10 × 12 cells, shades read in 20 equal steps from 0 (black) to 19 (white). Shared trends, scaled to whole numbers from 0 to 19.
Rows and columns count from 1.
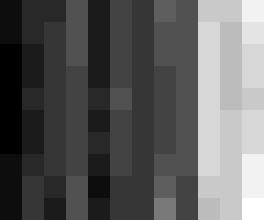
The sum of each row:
85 84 81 79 81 80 81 85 83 85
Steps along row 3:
up up up down up down up same up down up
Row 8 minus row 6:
1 1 0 0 0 0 0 1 0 0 0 2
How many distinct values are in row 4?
7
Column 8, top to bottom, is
7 6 6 5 5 5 5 6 7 9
